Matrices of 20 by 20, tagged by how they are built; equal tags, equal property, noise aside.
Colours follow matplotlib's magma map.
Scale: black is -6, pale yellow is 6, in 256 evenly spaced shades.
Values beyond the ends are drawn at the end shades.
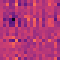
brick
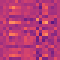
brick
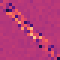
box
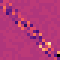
box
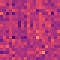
brick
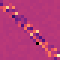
box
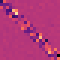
box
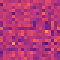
brick
